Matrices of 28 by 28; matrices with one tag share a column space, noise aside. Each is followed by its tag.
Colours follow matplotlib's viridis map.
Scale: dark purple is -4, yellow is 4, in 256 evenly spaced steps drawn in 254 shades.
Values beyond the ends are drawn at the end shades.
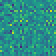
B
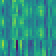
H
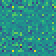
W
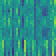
H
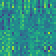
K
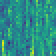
H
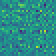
B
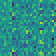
B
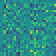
B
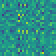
B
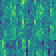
H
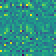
W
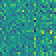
B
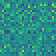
B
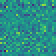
W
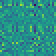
W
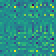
W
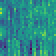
H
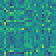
B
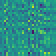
B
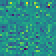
W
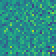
B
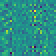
B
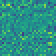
W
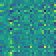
B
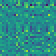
W
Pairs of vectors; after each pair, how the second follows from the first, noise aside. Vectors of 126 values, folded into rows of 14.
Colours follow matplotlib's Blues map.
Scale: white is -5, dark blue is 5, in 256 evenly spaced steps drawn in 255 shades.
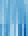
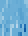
partly zeroed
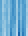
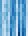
scaled up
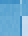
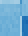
negated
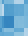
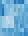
negated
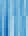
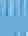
partly zeroed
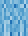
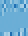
partly zeroed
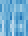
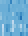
partly zeroed
